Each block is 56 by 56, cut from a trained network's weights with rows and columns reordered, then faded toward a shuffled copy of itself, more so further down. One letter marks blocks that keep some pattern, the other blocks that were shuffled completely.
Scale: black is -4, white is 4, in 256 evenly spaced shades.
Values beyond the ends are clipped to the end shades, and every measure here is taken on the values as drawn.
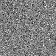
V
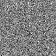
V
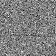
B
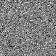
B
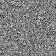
B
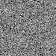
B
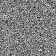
V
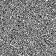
V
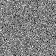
V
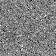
V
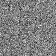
V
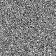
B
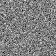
B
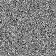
B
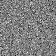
V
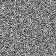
V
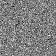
V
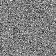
V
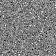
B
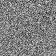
V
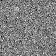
V
